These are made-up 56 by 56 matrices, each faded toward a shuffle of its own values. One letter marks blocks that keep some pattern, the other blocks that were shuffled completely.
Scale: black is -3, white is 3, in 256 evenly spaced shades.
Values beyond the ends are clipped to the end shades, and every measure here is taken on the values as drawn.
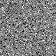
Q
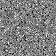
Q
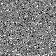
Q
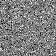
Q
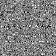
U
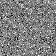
Q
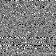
U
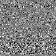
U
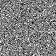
Q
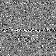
U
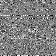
U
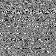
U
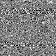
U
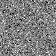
Q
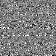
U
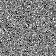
Q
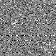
U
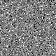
Q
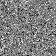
Q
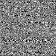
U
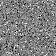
Q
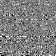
U
